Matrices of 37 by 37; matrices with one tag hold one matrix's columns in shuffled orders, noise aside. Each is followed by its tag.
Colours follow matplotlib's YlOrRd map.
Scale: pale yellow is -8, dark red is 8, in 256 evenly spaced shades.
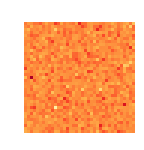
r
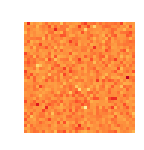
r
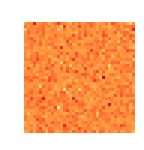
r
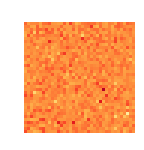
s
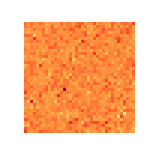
s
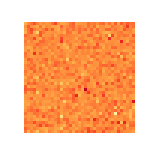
s
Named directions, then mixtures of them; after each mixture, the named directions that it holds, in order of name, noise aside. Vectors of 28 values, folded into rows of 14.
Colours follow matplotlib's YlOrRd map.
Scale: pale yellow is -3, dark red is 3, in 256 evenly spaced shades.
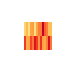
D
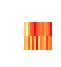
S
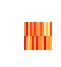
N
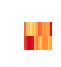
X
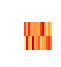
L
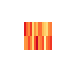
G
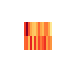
S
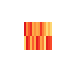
G, L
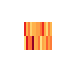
L, X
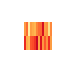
D, N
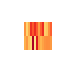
L, N, S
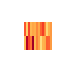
L, X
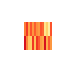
N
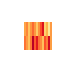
D, L, N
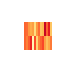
L, N, S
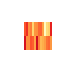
G, N, X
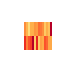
N, S, X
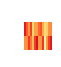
G
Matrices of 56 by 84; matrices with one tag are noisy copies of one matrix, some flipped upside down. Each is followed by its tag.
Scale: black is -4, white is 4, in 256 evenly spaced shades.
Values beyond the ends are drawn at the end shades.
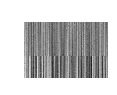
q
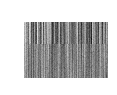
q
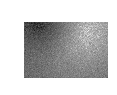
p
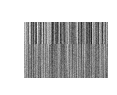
q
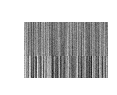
q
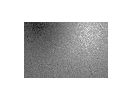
p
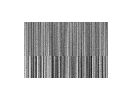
q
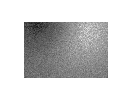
p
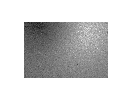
p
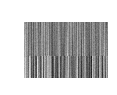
q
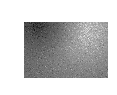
p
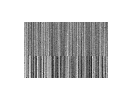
q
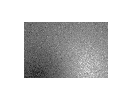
p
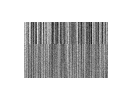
q
